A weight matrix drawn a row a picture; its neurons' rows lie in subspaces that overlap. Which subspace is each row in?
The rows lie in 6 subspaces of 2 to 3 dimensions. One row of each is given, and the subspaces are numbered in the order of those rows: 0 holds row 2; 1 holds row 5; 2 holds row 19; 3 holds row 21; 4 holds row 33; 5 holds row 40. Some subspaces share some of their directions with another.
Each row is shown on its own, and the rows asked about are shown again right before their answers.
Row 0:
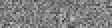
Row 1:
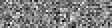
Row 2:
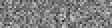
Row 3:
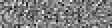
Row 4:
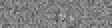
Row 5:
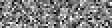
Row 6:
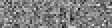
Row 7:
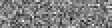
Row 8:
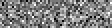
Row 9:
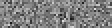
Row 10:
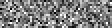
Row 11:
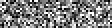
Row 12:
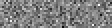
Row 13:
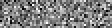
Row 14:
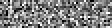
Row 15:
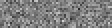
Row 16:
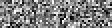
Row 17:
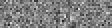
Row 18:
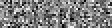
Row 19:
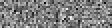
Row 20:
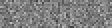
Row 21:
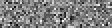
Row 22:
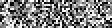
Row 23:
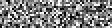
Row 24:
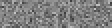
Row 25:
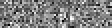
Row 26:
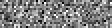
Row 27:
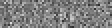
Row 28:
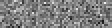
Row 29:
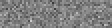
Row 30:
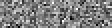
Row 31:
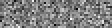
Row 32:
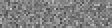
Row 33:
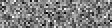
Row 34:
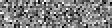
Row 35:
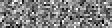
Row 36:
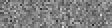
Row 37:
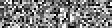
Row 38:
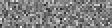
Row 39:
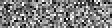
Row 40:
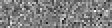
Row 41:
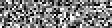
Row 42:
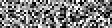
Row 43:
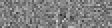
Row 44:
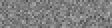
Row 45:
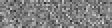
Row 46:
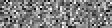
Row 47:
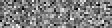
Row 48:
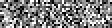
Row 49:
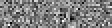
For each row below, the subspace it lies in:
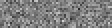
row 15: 4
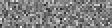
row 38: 3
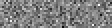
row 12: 5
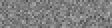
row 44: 0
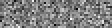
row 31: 5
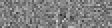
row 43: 2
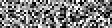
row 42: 0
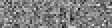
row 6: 5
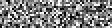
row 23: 3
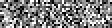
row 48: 2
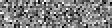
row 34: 2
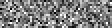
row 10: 1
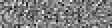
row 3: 2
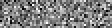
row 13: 5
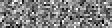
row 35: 1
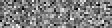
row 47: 5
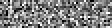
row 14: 3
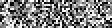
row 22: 1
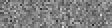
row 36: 5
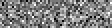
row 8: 0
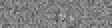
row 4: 2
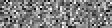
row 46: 5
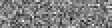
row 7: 0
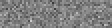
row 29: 3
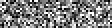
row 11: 4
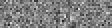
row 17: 4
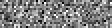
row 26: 2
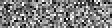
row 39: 1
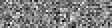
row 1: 4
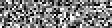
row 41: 3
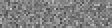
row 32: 3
